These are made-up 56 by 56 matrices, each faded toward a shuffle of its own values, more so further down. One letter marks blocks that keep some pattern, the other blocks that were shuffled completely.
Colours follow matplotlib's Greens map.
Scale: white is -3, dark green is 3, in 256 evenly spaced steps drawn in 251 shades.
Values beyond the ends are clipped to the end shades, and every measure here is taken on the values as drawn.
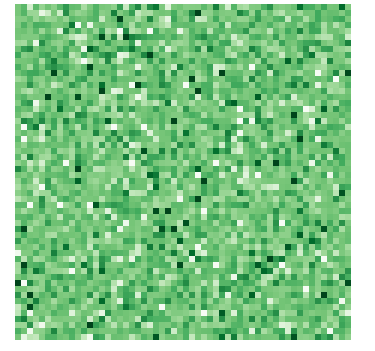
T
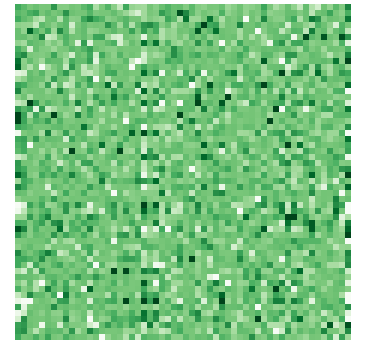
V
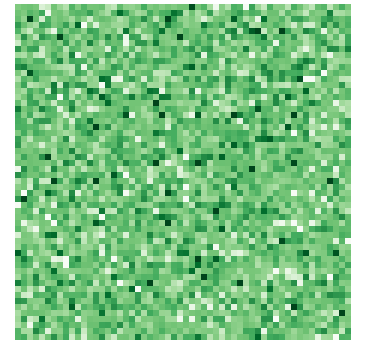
T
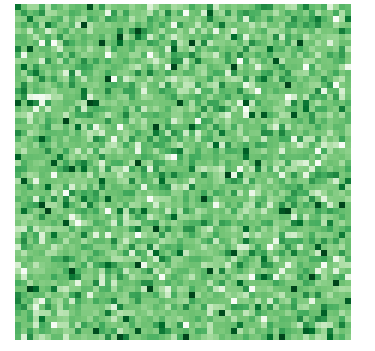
T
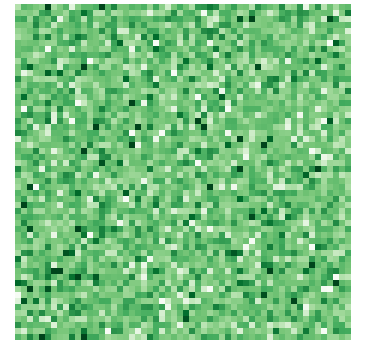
T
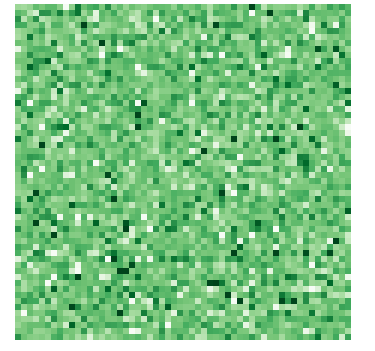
T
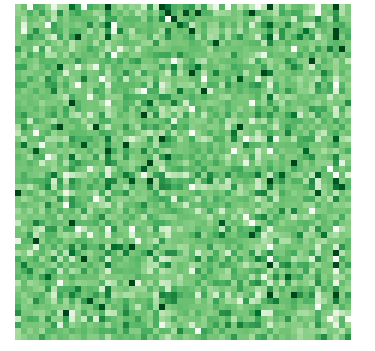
V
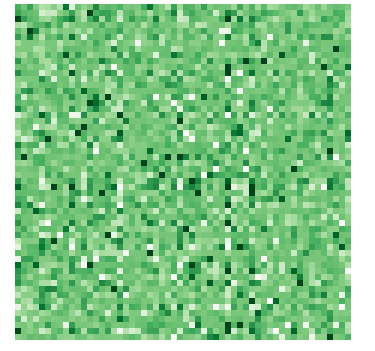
V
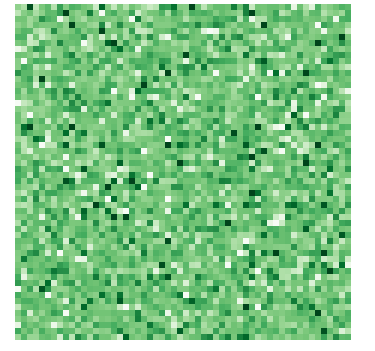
T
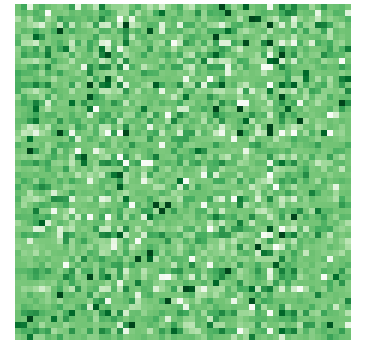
V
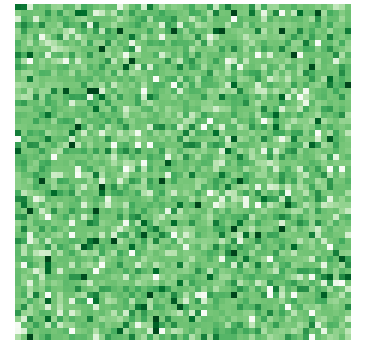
T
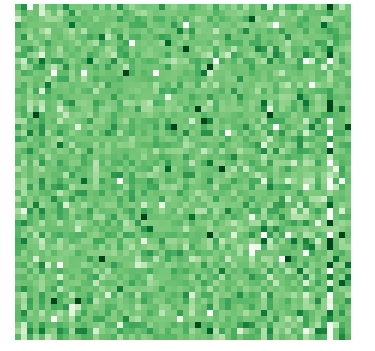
V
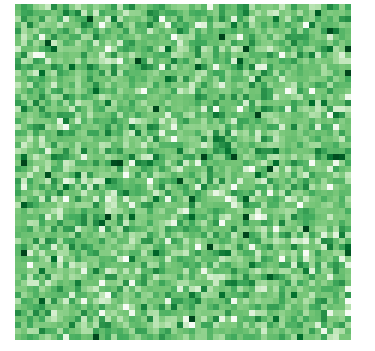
T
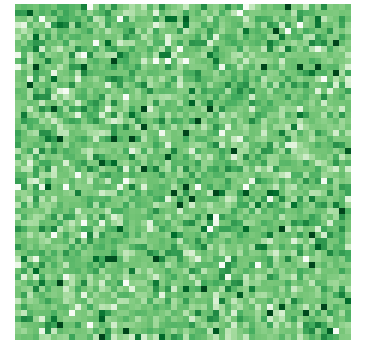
T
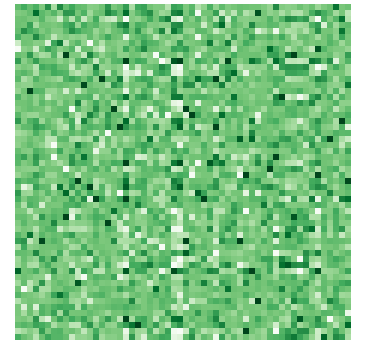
V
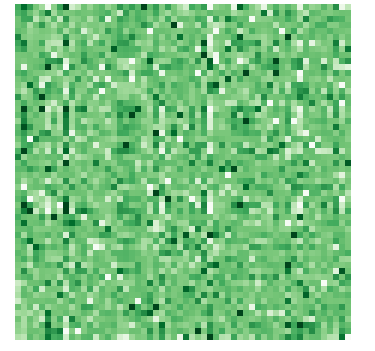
V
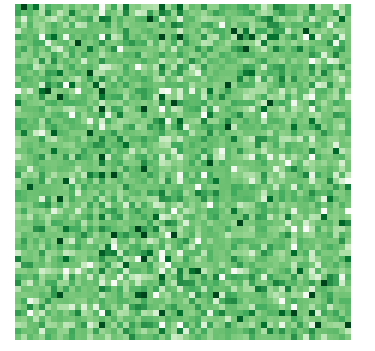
V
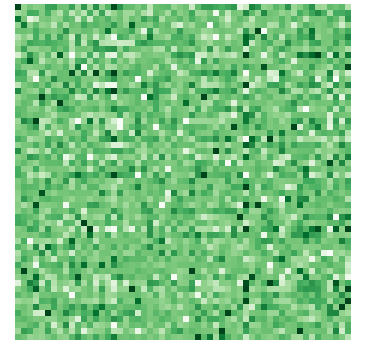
V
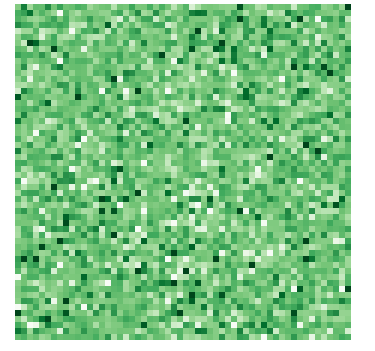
T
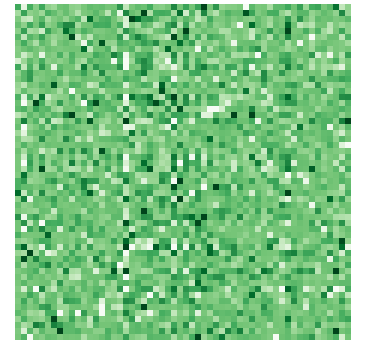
V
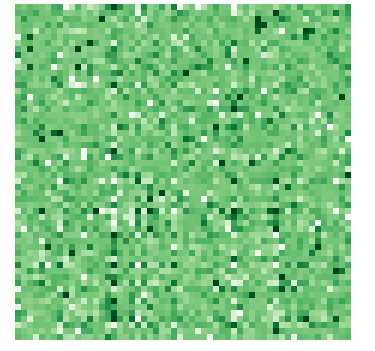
V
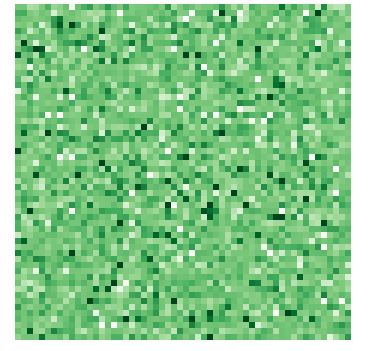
T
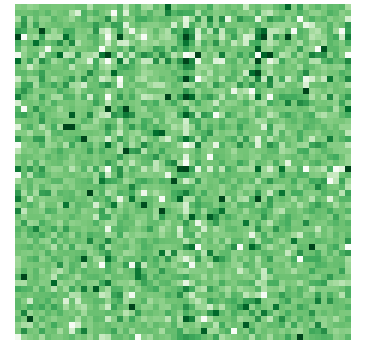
V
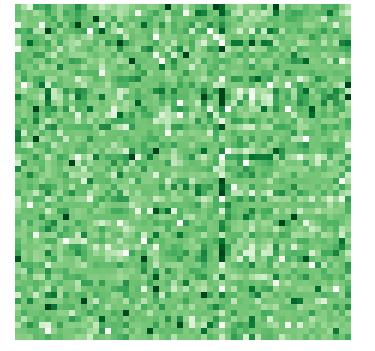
V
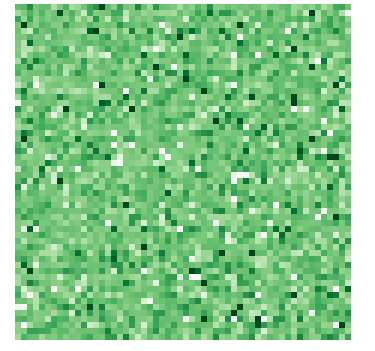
T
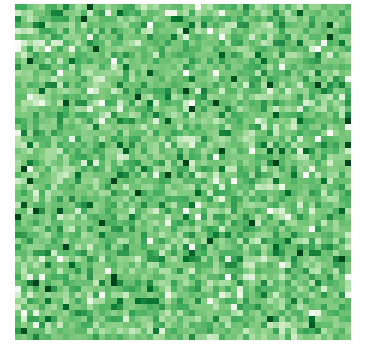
T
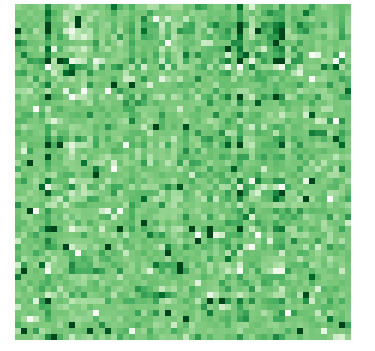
V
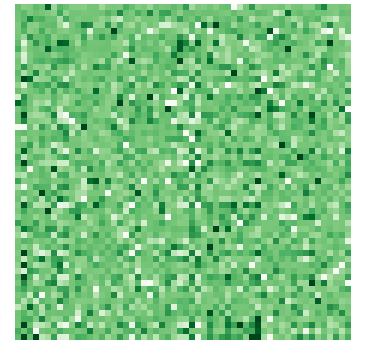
V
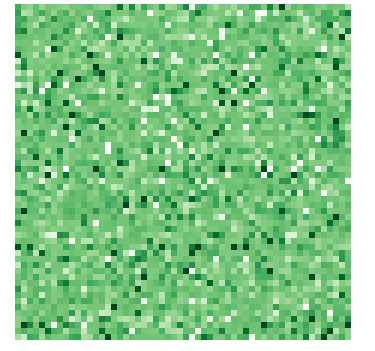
T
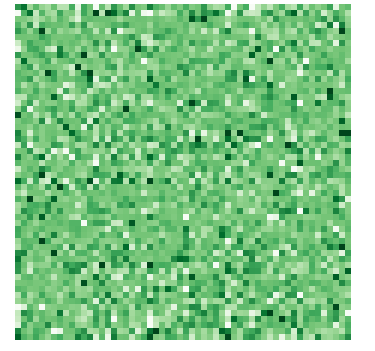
V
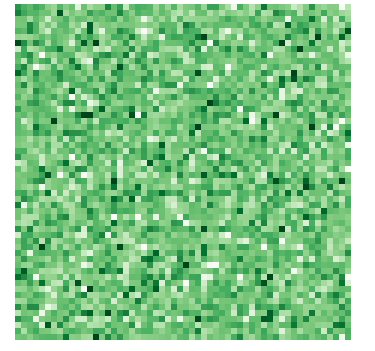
T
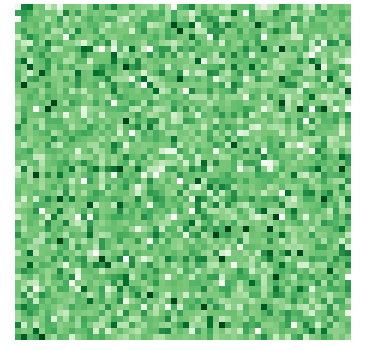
T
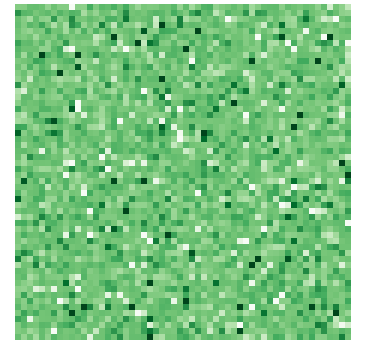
T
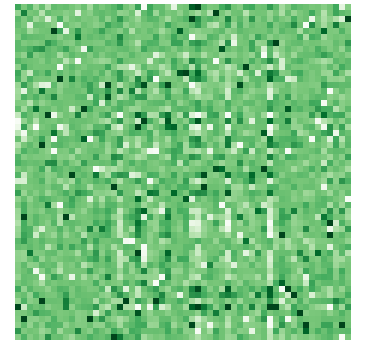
V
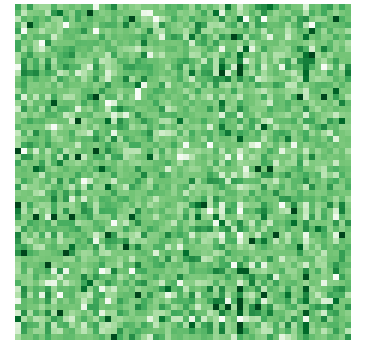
V
